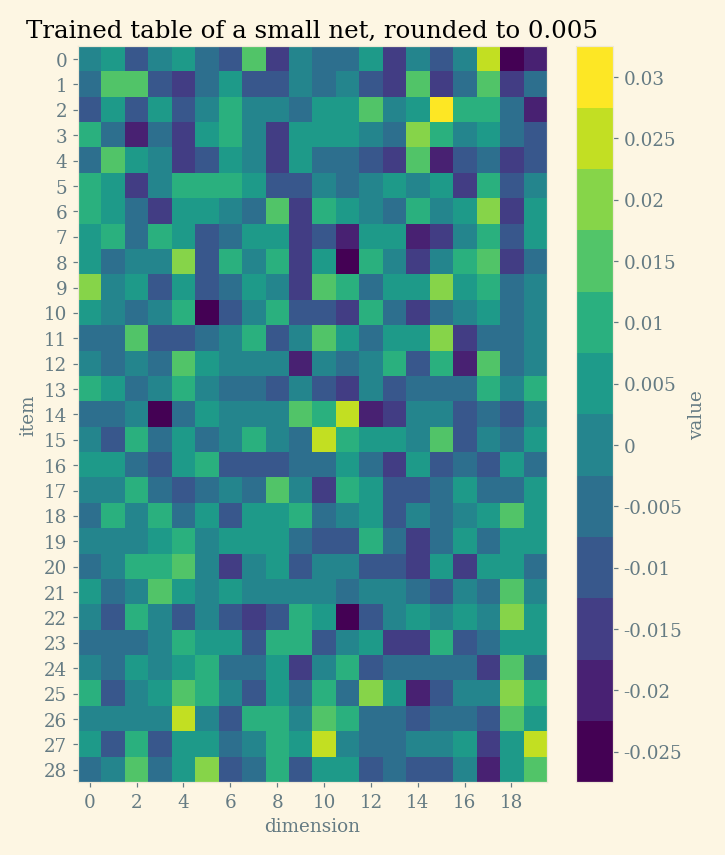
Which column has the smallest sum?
13
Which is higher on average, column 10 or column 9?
column 10
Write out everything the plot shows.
Title: Trained table of a small net, rounded to 0.005
x-axis: dimension, ticks 0 2 4 6 8 10 12 14 16 18
y-axis: item, ticks 0 1 2 3 4 5 6 7 8 9 10 11 12 13 14 15 16 17 18 19 20 21 22 23 24 25 26 27 28 (0 at the top)
Colour bar: value, ticks -0.025 -0.02 -0.015 -0.01 -0.005 0 0.005 0.01 0.015 0.02 0.025 0.03
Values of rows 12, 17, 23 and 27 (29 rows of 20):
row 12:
0 -0.005 0 -0.005 0.015 0.005 0 0 0 -0.02 0 -0.005 0 0.01 -0.01 0.01 -0.02 0.015 -0.005 0
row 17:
0 0 0.01 -0.005 -0.01 -0.005 0 -0.005 0.015 0 -0.015 0.01 0.005 -0.01 -0.01 -0.005 0.005 -0.005 -0.005 0.005
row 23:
-0.005 -0.005 -0.005 0 0.01 0.005 0.005 -0.01 0.01 0.01 -0.01 0 0.005 -0.015 -0.015 0.01 -0.01 -0.005 0.005 0.005
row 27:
0.005 -0.01 0.01 -0.01 0.005 0.005 -0.005 0 0.01 0.005 0.025 0 -0.005 -0.005 0 0 0.005 -0.015 0.005 0.025
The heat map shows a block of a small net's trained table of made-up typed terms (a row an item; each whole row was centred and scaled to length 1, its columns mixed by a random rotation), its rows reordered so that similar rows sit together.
